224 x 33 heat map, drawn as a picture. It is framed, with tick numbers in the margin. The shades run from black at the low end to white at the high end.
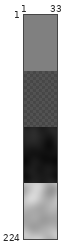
The table splits into 4 rows of 1 panel. Panel 1,1: middling, flat. Panel 2,1: low, checkered, faint in contrast. Panel 3,1: very low, smooth, faint in contrast. Panel 4,1: high, smooth.
